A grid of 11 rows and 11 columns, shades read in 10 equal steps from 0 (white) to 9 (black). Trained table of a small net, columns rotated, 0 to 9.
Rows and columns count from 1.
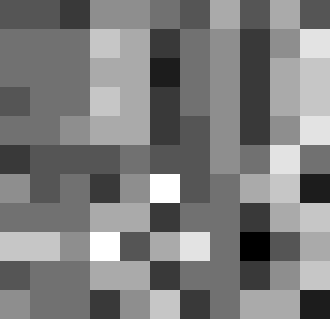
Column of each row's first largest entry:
3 6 6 6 6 1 11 6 9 6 11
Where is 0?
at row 7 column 6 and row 9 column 4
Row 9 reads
2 2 4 0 6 3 1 5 9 6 3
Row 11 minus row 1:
-2 -1 -2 3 0 -3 1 2 -3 0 2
